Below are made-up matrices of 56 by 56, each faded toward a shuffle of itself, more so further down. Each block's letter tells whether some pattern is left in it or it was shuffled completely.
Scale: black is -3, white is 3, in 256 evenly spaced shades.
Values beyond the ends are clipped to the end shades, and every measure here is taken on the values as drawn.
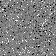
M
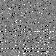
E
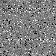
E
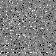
E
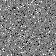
M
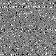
E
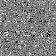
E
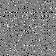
E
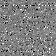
E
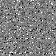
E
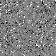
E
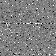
E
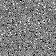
M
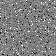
M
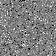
M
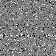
E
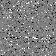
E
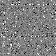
E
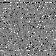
E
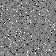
M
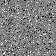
M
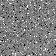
M
